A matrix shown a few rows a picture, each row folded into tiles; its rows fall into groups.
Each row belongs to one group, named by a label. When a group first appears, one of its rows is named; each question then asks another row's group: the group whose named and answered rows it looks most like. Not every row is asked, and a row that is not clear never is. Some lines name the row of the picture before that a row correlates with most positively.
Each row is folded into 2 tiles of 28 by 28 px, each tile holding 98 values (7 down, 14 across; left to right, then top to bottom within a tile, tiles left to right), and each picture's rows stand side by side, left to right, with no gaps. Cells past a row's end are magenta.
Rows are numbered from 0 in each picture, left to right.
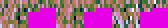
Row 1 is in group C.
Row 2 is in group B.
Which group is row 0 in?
C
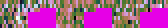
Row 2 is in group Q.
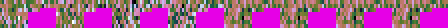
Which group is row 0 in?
B
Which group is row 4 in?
C
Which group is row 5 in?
C
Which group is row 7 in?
C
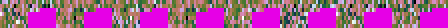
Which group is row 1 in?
C
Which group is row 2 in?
B
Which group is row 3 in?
C
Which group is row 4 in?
B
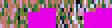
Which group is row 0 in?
C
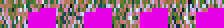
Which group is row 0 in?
B
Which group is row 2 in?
B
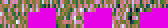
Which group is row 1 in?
B
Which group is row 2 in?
C
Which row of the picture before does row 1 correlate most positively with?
2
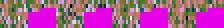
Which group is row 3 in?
C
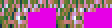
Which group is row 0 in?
B
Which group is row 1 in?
B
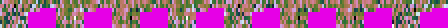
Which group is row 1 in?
B
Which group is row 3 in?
B
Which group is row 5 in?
C
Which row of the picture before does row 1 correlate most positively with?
1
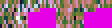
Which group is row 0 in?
B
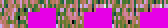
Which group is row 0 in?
C
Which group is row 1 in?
Q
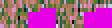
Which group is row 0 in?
C
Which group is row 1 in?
Q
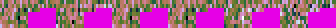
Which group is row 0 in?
C
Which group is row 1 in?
Q
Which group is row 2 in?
C
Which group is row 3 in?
C
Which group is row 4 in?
B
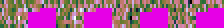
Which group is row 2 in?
C
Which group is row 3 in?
B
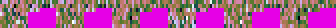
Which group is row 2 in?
C
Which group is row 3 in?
B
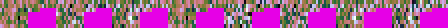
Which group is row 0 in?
C
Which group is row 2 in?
B
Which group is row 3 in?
C
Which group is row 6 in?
B
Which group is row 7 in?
B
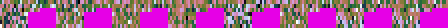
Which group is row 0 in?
Q
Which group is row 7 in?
B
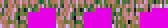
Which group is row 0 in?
C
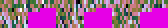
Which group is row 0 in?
B
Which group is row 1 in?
B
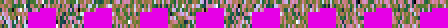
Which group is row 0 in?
B
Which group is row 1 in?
Q
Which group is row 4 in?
Q
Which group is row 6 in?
B
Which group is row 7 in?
B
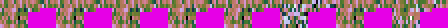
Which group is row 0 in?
C
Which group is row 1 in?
C
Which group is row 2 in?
C
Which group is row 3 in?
C
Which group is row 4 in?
C
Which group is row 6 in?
C
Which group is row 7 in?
B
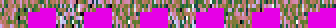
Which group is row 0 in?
C
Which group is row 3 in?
B
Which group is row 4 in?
Q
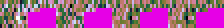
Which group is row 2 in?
C
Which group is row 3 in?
C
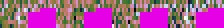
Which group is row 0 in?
B
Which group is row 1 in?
C
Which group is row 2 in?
Q
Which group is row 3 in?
B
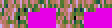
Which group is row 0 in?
C
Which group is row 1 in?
C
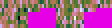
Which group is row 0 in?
C
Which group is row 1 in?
B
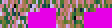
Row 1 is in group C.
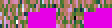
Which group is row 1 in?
C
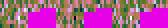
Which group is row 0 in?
B
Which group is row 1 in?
C
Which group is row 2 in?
B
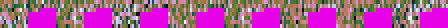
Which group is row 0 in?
B
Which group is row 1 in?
B
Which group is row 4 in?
B
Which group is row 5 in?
Q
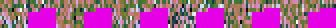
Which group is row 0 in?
B
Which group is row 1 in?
C
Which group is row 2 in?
B
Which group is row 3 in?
Q
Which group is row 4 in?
Q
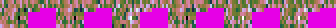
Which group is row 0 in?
C
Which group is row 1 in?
C
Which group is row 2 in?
B
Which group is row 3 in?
C
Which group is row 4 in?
B
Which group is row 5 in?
B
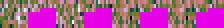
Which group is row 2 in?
C
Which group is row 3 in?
C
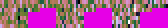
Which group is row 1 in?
B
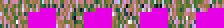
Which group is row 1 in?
C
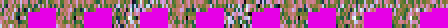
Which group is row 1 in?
C
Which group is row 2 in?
B
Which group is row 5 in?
C
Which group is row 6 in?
B
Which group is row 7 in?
B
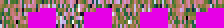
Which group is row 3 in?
C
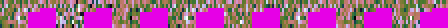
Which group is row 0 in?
B
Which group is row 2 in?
C
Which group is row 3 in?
B
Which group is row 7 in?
B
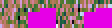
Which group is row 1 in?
Q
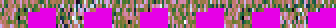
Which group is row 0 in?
C
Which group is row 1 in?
B
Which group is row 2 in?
Q
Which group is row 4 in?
C
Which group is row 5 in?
B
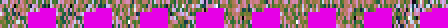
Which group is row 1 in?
Q
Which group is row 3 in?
Q
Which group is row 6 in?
C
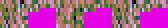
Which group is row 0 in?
B
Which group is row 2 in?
B
